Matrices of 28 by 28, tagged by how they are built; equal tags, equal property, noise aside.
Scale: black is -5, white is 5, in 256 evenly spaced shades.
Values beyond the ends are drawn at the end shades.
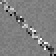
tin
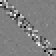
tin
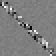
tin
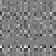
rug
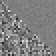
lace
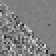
lace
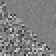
lace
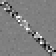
tin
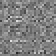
rug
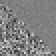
lace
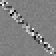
tin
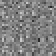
rug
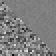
lace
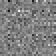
rug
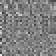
rug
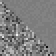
lace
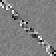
tin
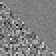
lace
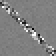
tin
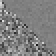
lace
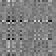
rug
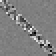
tin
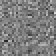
rug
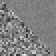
lace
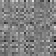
rug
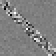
tin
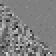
lace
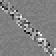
tin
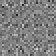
rug
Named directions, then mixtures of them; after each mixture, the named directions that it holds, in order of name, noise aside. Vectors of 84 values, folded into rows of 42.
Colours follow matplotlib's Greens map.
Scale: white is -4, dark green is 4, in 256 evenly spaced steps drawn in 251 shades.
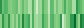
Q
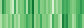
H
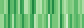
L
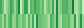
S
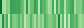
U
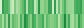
H, U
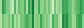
H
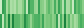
U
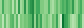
H, Q, S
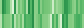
H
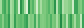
L, S, U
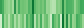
H, U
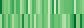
Q, S, U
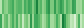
Q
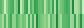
S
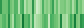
L, Q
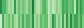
H, Q, U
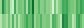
H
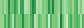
L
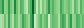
H, L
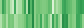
H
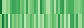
U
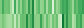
H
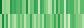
U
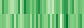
H, L, S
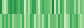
L, U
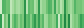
U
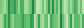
L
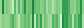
H, S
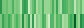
Q, S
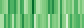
L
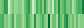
L, S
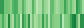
Q
